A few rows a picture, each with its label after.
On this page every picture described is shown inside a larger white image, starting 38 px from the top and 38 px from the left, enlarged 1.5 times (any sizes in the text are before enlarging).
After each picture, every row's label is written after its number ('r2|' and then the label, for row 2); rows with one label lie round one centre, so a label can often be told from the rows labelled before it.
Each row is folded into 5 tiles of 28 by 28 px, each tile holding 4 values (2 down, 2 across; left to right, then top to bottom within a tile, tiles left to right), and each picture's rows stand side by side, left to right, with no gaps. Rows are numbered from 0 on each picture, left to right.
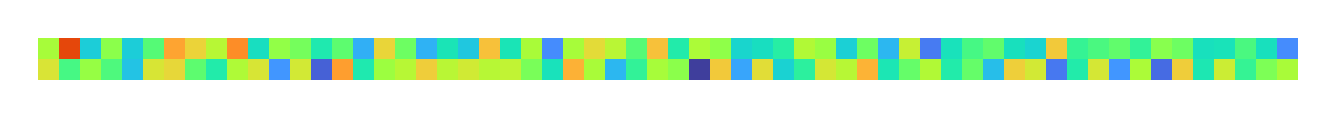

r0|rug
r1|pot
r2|rug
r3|pot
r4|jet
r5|pot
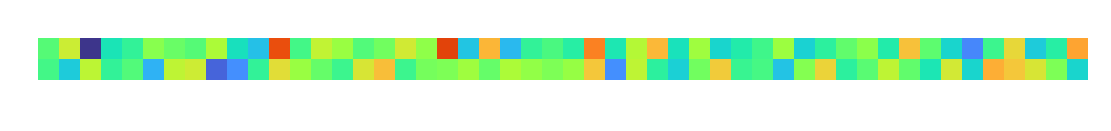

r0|jet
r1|rug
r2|rug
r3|jet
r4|rug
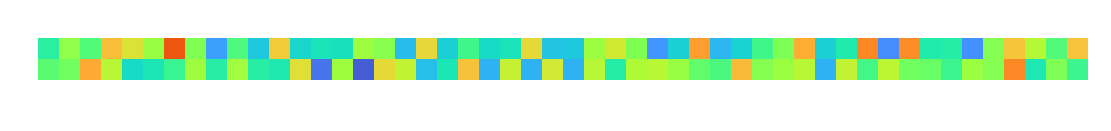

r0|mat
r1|jet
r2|pot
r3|rug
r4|rug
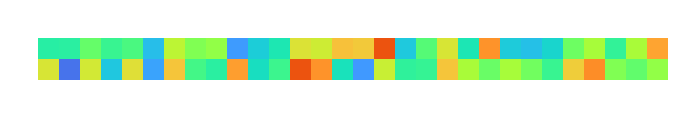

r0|pot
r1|mat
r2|rug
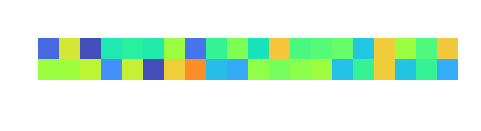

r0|jet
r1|rug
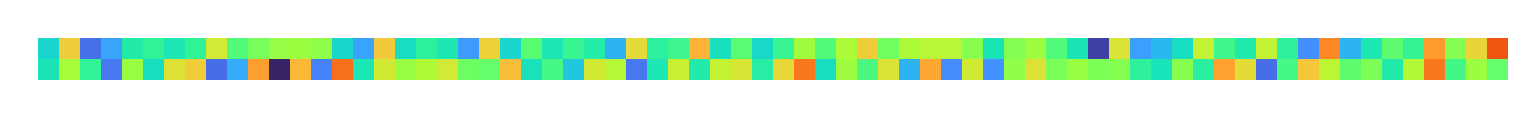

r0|jet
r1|pot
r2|jet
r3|rug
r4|pot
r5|jet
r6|rug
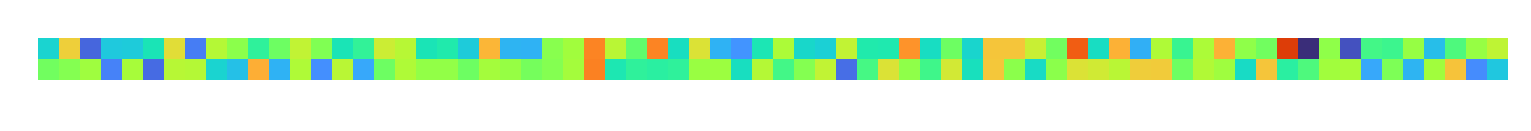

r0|jet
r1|pot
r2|rug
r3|jet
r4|rug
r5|rug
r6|jet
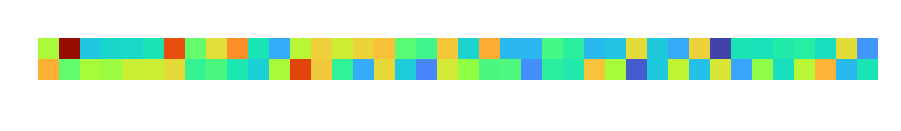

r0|rug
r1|mat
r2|jet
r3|jet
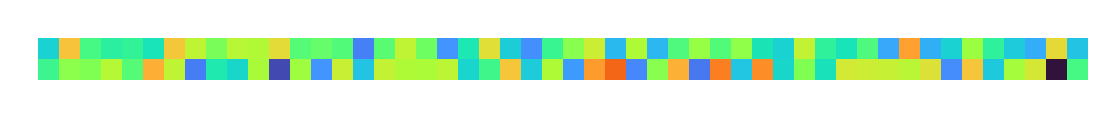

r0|rug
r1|pot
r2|jet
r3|pot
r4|jet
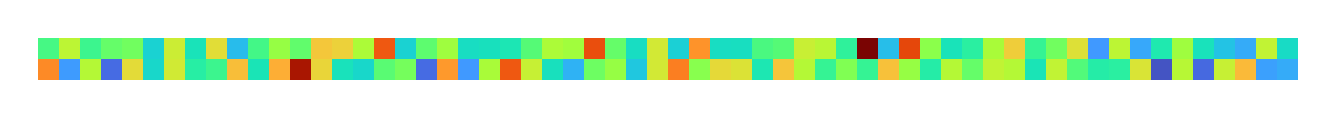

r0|pot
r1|mat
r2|mat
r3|rug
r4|rug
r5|jet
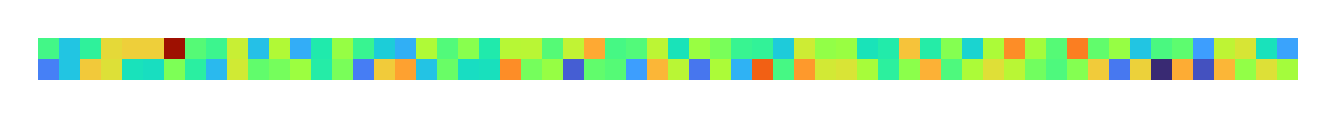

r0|mat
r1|jet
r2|mat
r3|pot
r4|rug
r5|pot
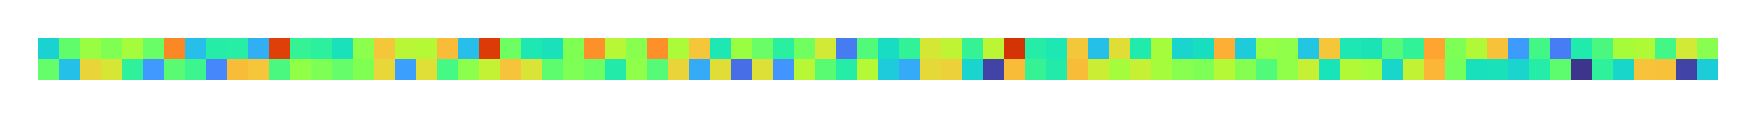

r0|mat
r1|rug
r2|rug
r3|pot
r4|mat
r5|rug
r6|rug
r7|jet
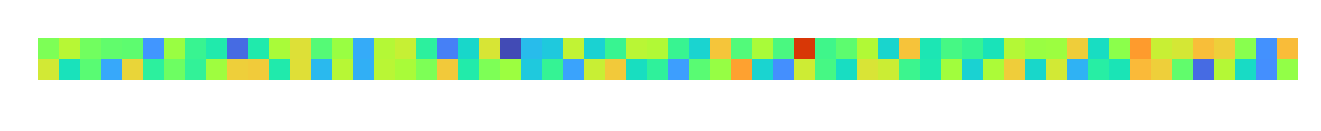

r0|pot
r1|pot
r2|jet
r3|mat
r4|rug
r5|mat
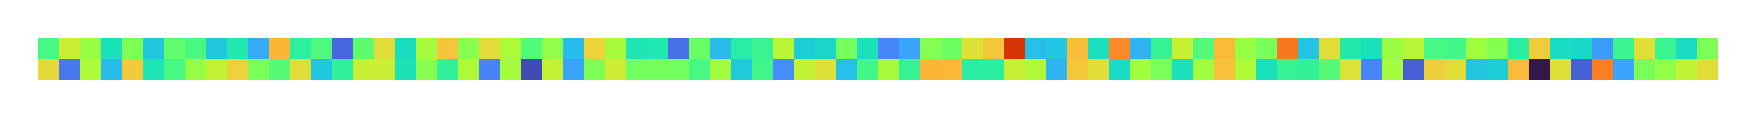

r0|pot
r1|rug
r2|pot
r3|jet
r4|mat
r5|rug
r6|jet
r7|pot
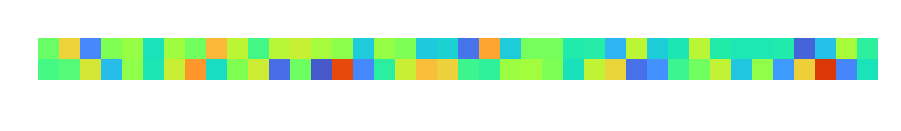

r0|jet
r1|pot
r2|jet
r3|jet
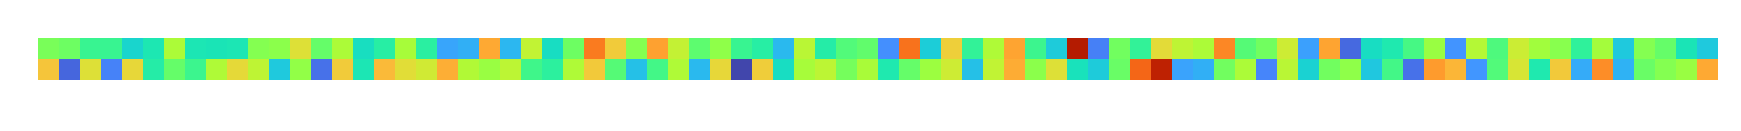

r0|pot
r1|pot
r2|rug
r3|pot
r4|rug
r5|mat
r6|jet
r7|pot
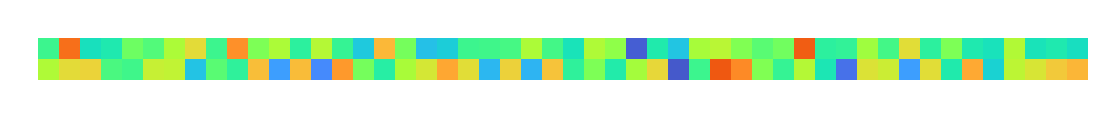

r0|rug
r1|pot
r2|pot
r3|mat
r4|pot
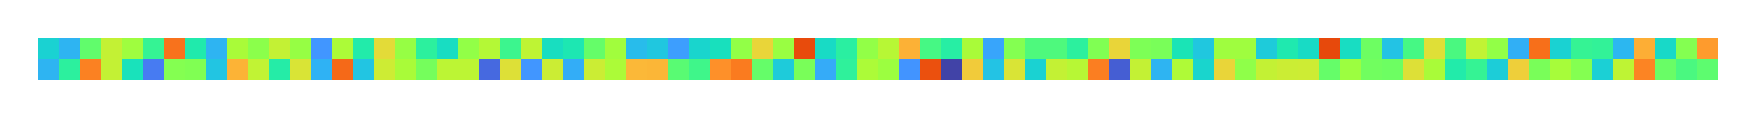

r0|mat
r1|pot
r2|pot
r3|mat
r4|pot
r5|pot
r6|rug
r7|rug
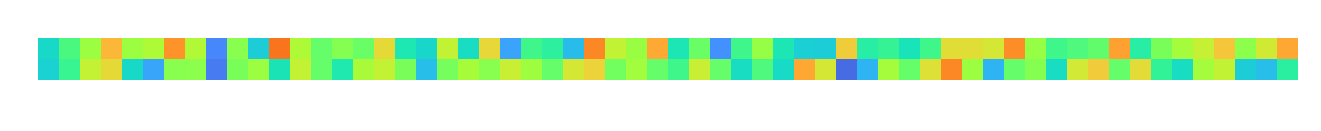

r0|mat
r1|rug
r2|rug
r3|jet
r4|mat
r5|rug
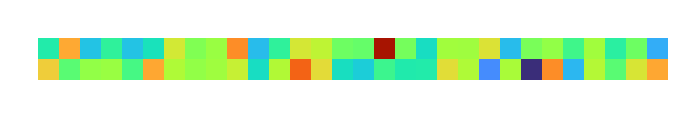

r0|rug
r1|mat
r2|pot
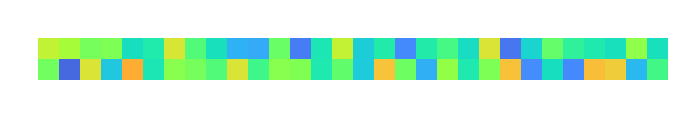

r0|pot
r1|jet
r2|jet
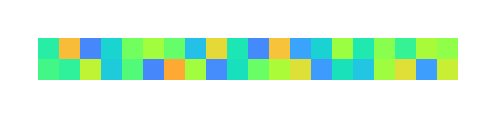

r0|jet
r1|jet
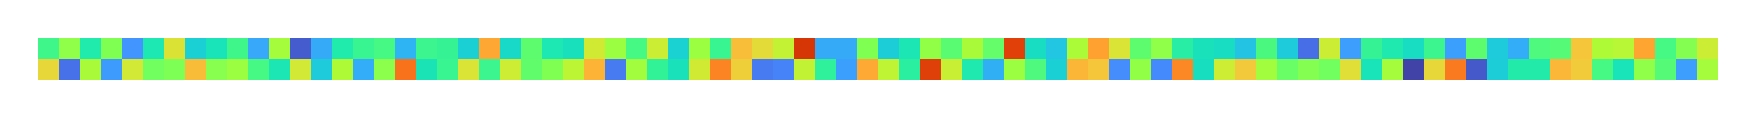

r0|pot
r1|jet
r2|rug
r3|mat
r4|mat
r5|pot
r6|jet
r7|mat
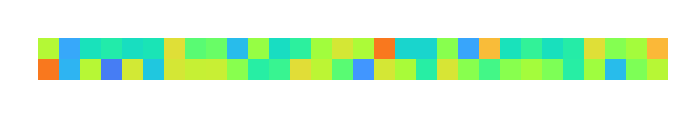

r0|pot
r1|mat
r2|rug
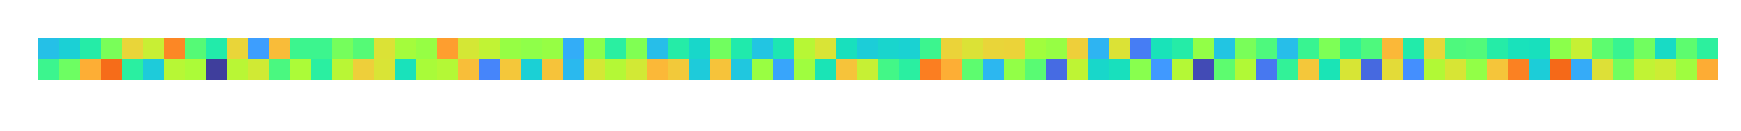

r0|mat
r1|rug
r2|pot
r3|pot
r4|mat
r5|jet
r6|pot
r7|pot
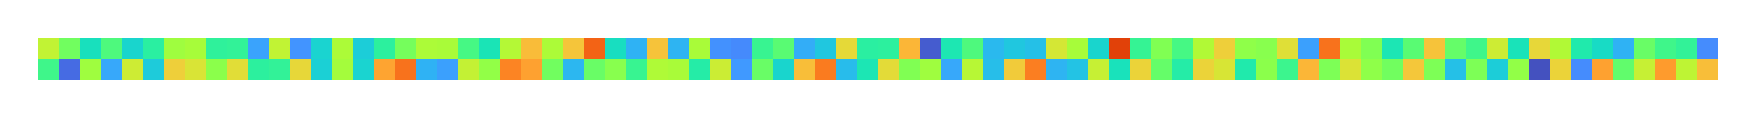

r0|pot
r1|jet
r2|mat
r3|jet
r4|jet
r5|rug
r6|rug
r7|pot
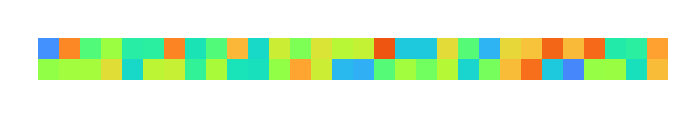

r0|rug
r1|mat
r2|mat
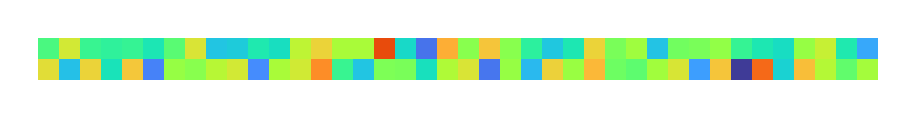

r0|pot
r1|mat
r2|pot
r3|pot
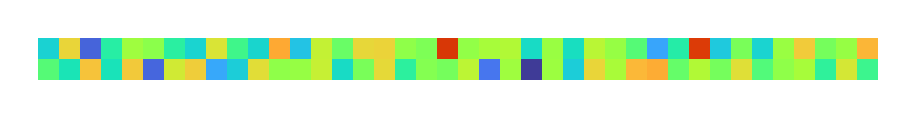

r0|jet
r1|rug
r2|pot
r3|rug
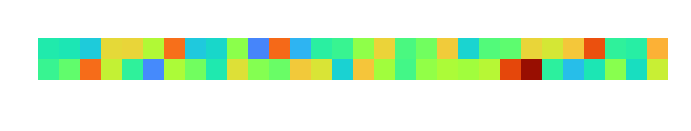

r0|mat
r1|rug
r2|mat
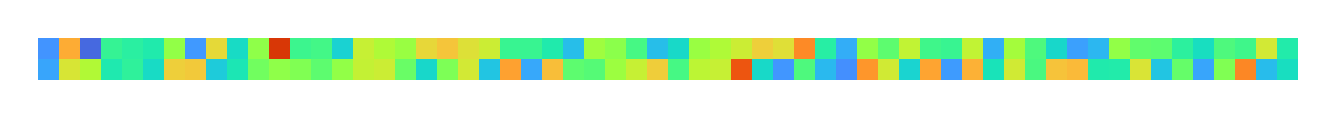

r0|jet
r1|rug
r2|pot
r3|mat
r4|pot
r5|jet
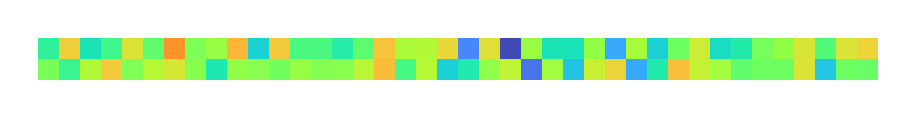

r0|rug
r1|rug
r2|jet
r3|rug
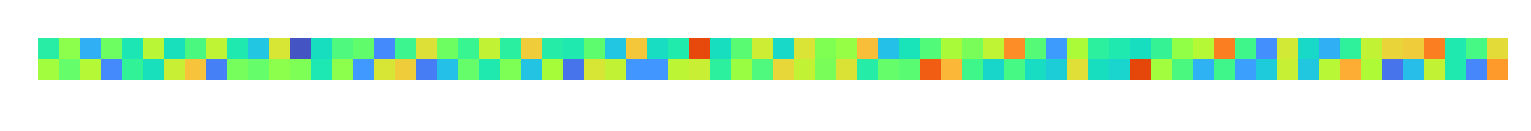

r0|jet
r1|jet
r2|jet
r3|rug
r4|mat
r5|mat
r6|mat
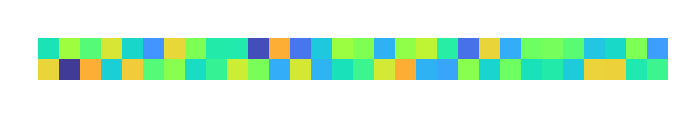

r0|pot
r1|jet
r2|jet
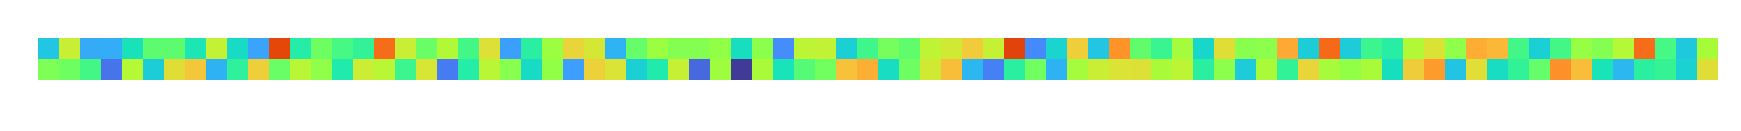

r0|jet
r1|rug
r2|jet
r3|pot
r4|mat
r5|rug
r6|rug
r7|mat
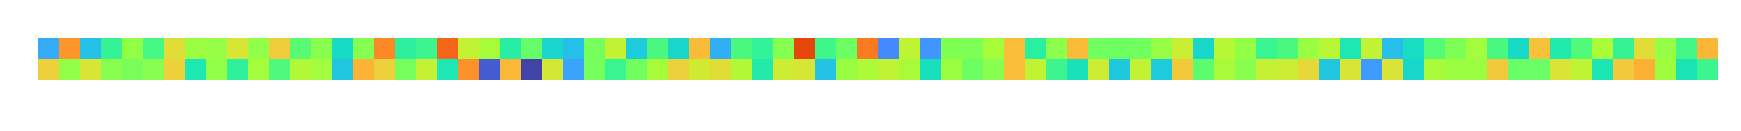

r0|rug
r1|rug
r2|pot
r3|rug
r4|rug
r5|pot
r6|pot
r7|rug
